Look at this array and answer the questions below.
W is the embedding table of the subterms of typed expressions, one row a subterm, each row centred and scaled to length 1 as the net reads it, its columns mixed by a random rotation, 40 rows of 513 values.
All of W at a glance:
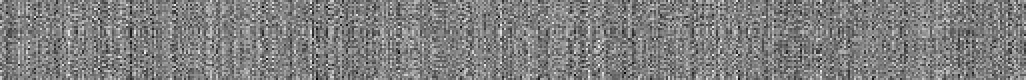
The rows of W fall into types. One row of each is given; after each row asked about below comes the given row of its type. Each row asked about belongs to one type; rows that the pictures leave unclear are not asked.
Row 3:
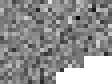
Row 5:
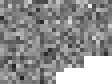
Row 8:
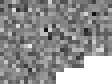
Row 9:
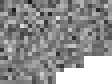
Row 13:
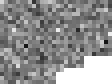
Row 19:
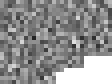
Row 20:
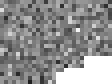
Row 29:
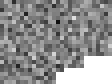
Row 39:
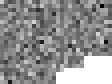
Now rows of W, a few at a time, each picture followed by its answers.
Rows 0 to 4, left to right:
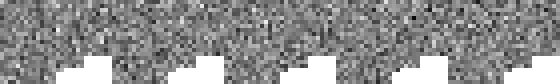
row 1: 5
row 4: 9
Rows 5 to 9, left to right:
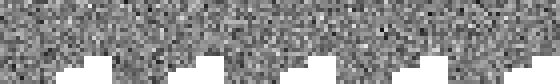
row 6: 29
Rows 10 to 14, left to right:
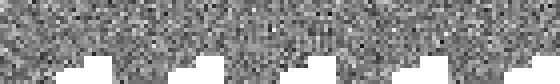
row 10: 13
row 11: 39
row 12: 8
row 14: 39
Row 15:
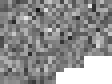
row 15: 3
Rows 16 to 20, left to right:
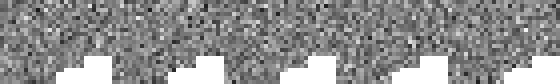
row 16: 3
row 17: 3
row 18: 39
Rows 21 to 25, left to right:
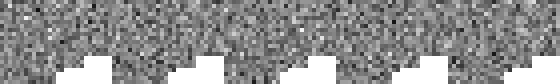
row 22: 29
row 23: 20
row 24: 29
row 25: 5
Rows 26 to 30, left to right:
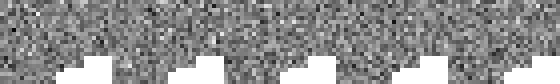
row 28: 39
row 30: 5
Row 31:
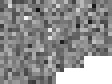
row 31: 3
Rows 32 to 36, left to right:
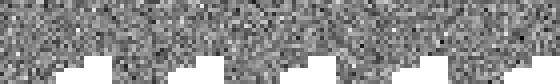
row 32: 20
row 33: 5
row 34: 9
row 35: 13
